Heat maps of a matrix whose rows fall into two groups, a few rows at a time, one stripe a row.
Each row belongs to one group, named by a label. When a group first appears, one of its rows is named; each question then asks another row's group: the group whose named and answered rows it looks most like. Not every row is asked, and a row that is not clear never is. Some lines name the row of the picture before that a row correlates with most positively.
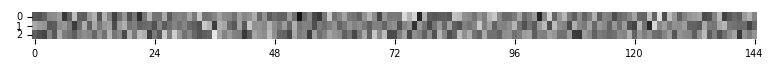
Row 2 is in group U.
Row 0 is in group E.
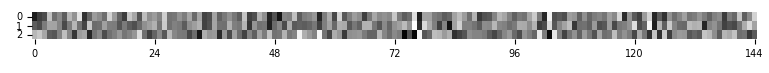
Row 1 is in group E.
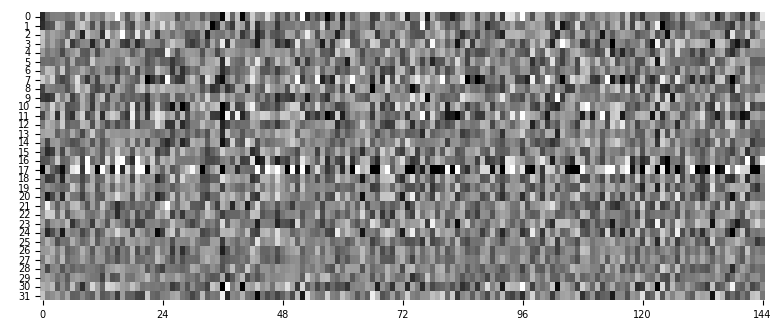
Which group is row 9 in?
E
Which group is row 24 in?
U
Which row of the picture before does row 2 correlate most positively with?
2
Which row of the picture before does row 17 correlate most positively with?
2
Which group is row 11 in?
E
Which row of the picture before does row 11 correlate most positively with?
1
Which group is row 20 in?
U
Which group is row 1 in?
E
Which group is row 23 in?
E
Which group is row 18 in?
U
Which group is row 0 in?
E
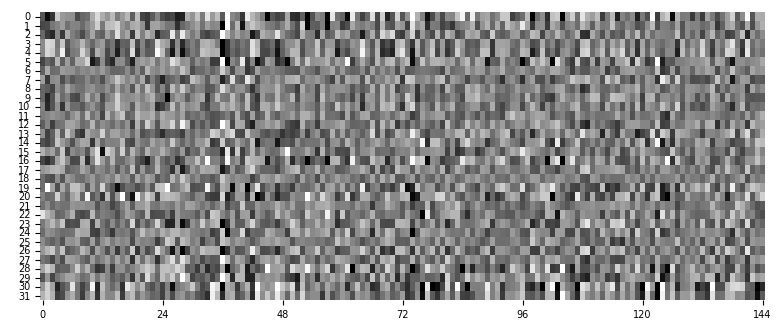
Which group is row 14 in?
E
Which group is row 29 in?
U
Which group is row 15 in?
E
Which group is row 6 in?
U
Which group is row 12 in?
U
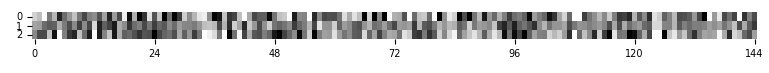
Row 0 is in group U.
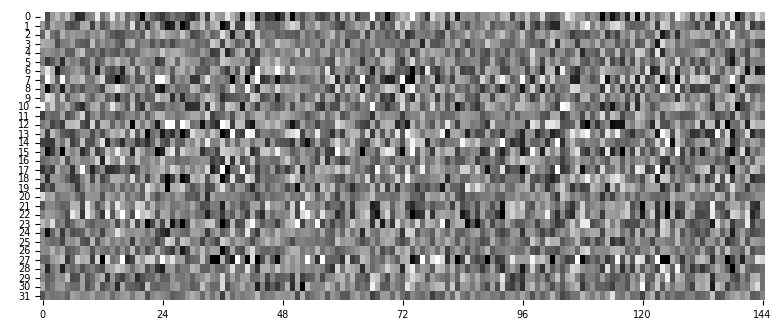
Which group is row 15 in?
U
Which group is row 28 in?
U
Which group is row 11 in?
E
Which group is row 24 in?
U
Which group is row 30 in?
E
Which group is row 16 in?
E
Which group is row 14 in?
E
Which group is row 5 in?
U
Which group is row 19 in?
U
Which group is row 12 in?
U
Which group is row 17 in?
E
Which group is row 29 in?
E
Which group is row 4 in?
E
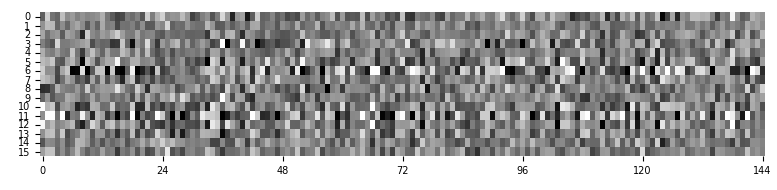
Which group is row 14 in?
E
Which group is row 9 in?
U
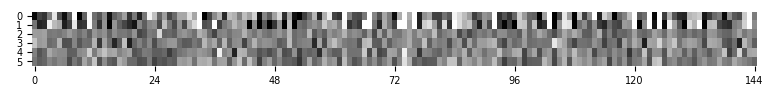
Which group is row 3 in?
E
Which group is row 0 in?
E
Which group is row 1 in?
E
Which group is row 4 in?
E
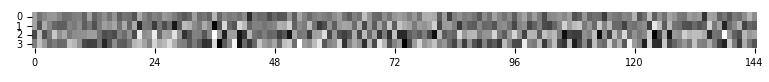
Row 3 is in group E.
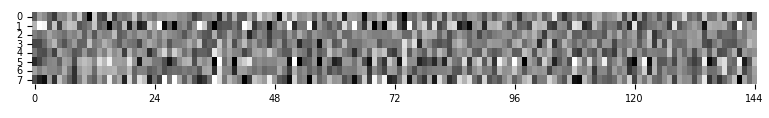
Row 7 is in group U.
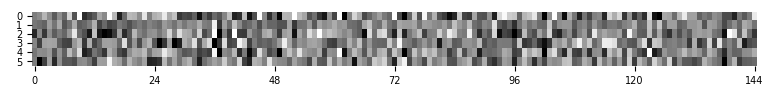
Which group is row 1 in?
E
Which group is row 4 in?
E
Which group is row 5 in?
U
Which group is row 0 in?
E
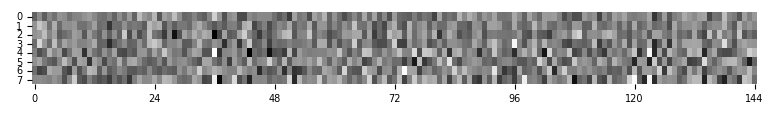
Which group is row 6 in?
E
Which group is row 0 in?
U
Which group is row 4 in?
E
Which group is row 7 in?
E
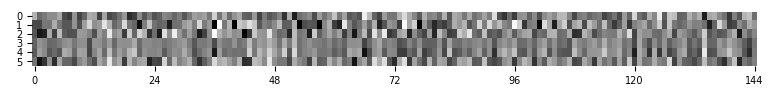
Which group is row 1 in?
E
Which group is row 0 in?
E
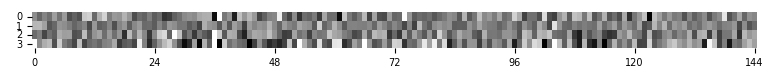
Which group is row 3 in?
E
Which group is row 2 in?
U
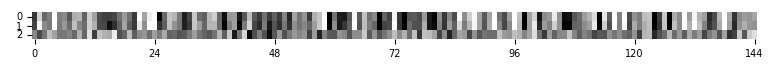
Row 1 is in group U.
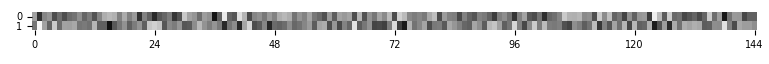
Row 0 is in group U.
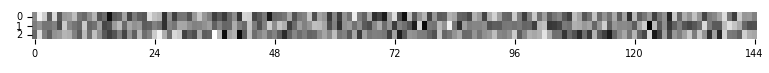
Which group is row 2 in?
U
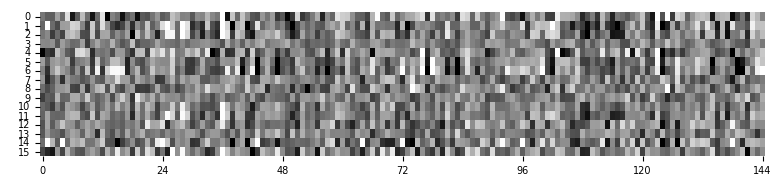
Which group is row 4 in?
E
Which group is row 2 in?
U
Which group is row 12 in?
U
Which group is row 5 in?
E
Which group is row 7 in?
U
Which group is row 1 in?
U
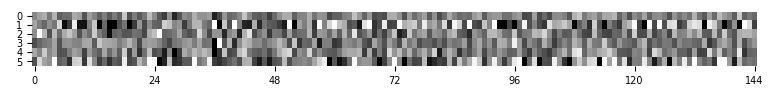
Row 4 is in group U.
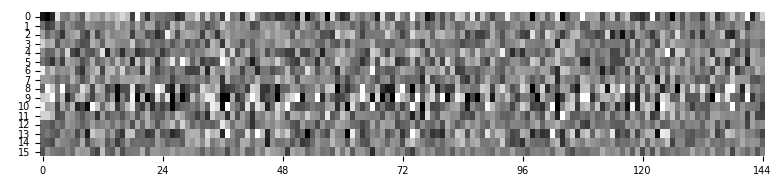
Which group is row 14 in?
E
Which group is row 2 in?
U
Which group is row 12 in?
U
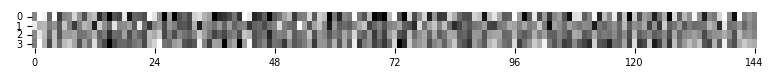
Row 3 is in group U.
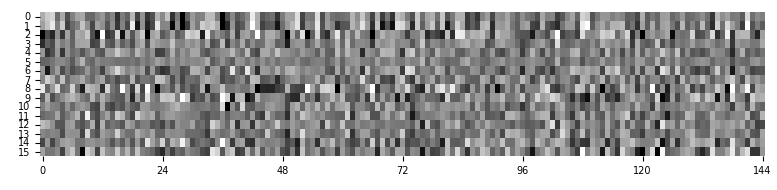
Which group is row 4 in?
U
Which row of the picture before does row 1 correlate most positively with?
0
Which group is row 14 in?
U
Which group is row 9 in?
U
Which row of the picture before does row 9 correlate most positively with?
3
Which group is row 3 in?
E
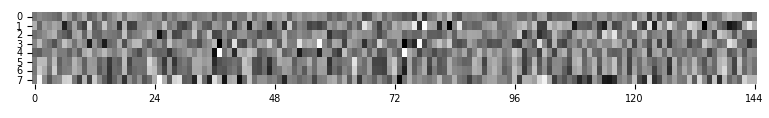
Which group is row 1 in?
E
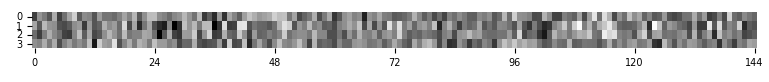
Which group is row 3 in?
E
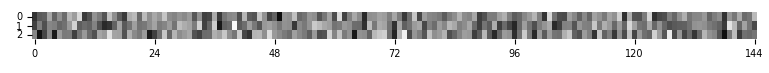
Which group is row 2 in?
U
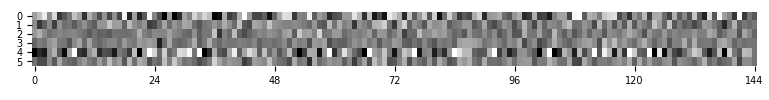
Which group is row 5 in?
U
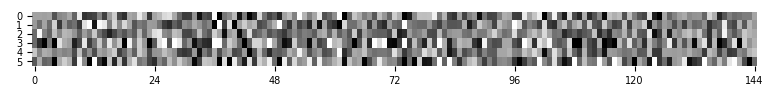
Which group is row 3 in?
U
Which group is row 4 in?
E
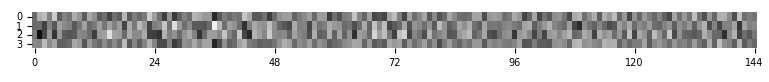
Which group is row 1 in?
U
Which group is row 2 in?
U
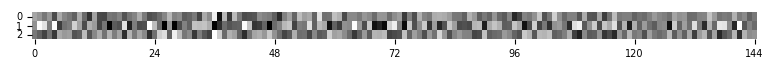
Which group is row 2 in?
U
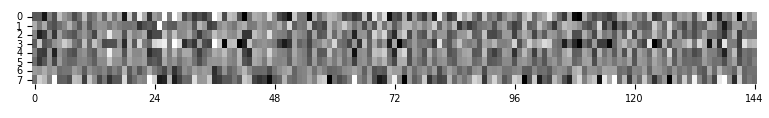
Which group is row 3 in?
U
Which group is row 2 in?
U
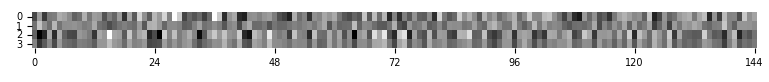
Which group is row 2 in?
U
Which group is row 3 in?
U
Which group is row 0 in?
U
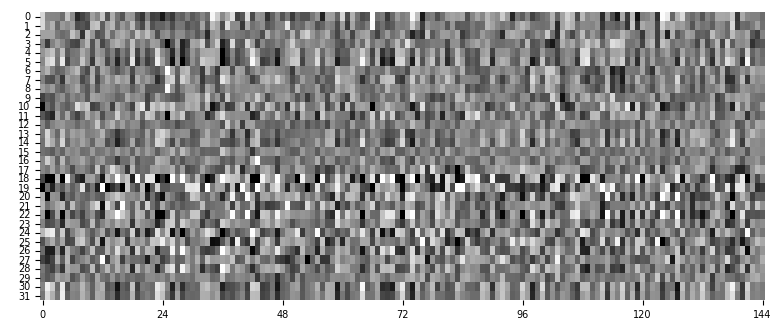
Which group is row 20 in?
U
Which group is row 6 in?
U
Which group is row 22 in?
U
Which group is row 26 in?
U
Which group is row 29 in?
E
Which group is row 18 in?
U
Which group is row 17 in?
E
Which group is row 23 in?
U
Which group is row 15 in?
U
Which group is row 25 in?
E
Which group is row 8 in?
U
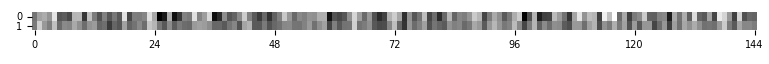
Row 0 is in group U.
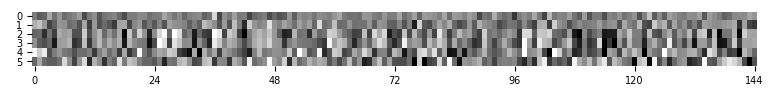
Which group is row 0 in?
E
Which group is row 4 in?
E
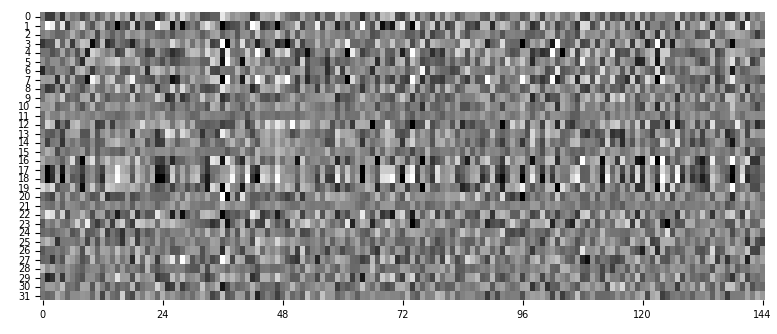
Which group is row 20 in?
E
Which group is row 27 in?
U
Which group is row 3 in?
E
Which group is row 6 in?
E
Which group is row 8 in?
U
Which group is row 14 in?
U
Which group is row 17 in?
U
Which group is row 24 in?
E
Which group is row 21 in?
U
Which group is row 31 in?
E
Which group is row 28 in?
E
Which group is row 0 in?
U
